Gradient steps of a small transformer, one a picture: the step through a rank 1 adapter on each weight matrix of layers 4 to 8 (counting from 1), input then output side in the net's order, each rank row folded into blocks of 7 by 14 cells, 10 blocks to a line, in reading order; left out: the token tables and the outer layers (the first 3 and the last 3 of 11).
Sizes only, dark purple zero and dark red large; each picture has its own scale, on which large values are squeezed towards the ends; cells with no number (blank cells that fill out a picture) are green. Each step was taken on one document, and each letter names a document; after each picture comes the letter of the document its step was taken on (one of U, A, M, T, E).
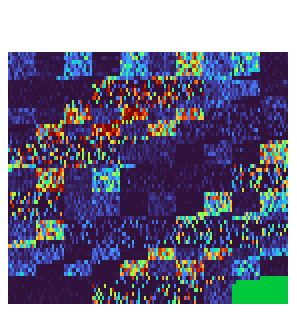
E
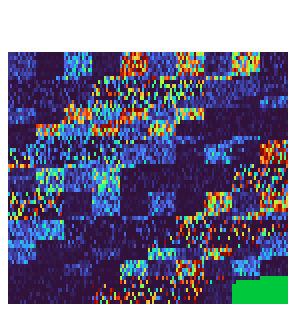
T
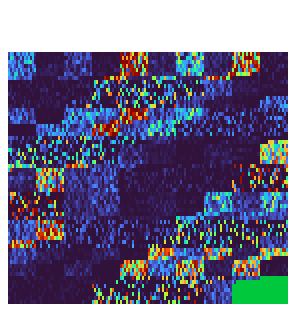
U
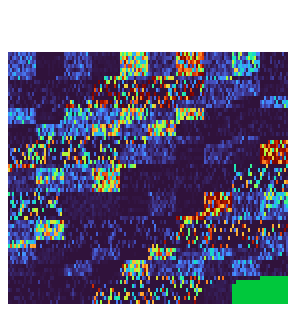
T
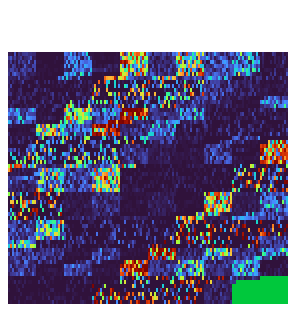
T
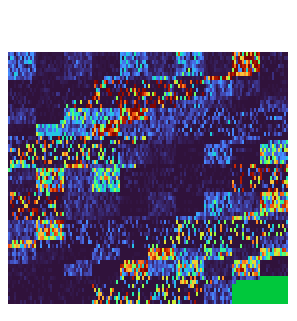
U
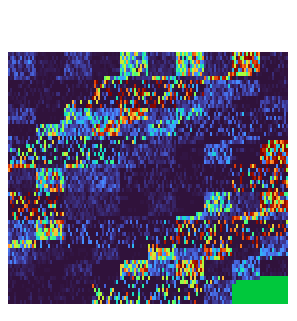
U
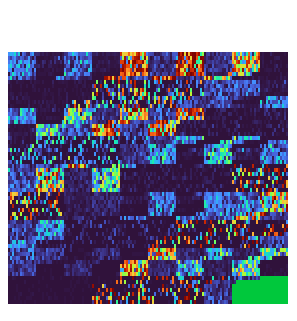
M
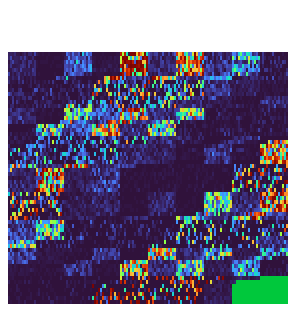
T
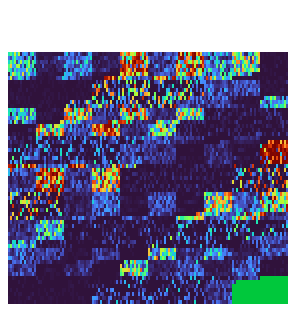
M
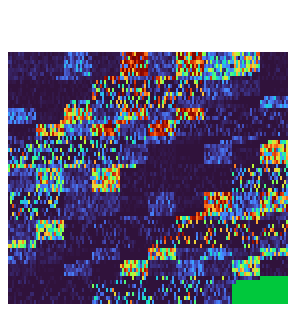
M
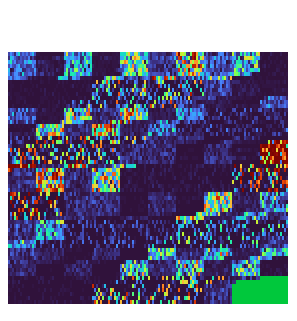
E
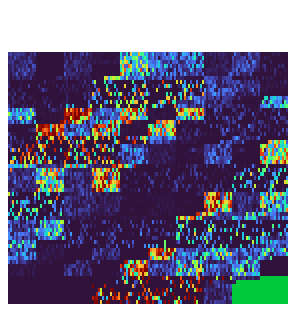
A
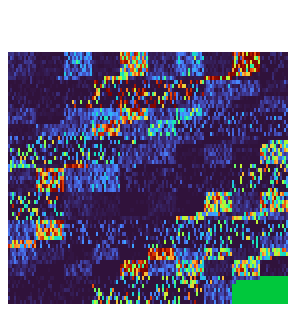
U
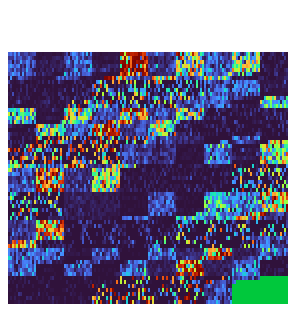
M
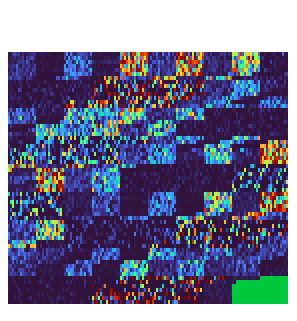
T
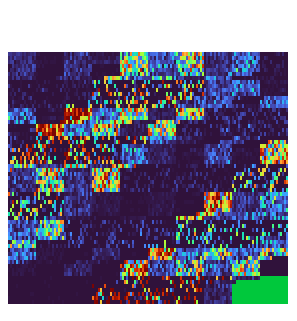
A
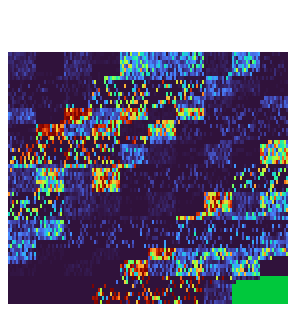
A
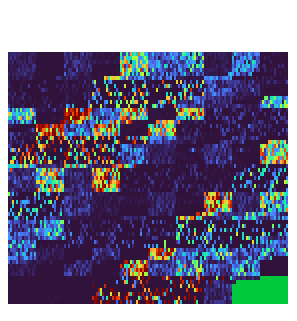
A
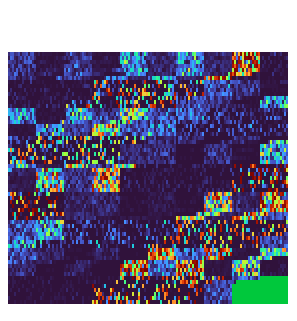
U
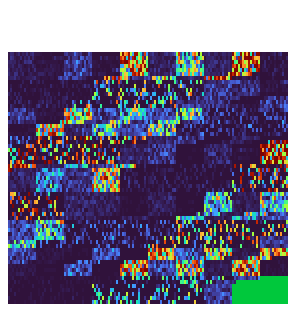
U
